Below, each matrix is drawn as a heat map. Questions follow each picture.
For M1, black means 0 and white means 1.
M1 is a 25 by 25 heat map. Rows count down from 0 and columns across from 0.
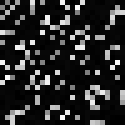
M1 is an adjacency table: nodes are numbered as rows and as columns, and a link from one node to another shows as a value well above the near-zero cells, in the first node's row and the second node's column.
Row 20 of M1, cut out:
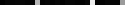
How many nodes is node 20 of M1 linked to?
3
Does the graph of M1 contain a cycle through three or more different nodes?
yes
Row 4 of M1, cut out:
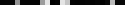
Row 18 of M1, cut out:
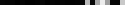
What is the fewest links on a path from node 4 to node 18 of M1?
4
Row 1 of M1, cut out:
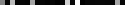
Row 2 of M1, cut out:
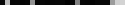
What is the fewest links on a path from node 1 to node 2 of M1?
1
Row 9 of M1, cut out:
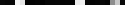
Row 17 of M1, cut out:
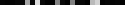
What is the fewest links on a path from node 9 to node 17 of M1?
5
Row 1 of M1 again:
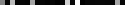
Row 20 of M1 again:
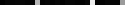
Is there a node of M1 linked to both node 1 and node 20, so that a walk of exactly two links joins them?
no
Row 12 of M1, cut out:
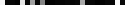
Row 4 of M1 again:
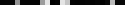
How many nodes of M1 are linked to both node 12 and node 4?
1
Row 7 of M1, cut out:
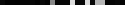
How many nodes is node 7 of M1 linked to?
5
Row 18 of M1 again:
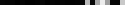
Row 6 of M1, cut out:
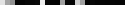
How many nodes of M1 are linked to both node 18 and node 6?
0
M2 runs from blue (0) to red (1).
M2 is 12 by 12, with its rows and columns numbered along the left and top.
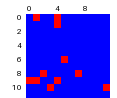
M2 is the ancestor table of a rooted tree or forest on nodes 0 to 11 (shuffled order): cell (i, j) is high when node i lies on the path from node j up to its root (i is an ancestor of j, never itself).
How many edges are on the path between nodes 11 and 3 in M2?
2
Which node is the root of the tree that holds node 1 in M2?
9
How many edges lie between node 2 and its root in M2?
1
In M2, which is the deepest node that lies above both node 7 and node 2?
8
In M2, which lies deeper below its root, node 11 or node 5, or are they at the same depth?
the same depth
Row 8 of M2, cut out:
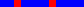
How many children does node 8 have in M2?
2
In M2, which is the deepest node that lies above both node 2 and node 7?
8
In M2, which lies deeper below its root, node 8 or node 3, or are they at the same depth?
node 3
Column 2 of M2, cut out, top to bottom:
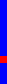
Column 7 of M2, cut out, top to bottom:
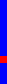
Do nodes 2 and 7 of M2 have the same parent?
yes
